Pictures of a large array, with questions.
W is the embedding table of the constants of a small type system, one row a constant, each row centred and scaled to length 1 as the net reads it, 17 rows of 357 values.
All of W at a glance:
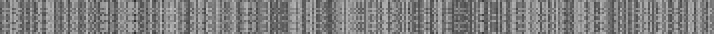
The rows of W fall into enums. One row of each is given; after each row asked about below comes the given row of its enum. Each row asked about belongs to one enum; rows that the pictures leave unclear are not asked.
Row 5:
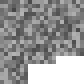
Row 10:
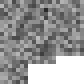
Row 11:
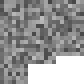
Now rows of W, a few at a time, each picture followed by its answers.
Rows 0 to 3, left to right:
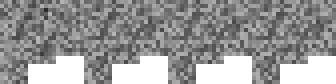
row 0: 10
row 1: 5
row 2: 5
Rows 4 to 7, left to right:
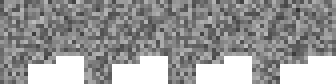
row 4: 11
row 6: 11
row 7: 10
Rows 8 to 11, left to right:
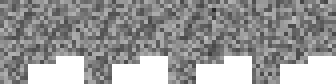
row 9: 5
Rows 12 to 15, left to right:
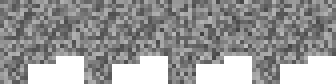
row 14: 11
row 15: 5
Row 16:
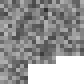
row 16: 10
